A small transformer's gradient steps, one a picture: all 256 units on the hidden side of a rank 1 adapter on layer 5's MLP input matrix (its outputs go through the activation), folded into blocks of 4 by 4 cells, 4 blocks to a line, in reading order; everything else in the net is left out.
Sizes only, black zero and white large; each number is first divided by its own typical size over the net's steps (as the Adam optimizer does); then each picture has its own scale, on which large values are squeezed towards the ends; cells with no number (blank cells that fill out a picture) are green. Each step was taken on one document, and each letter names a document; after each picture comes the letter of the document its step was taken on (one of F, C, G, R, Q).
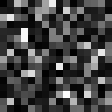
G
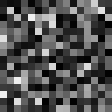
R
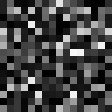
R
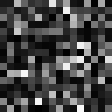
G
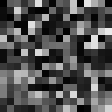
R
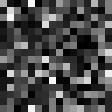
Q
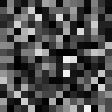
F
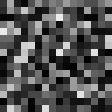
R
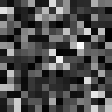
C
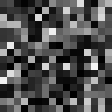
C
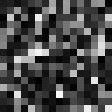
F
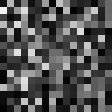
C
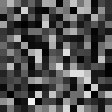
R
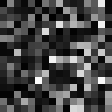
G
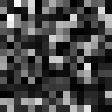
G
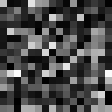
Q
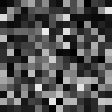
Q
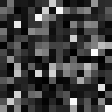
F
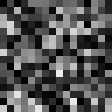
C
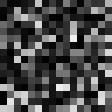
R
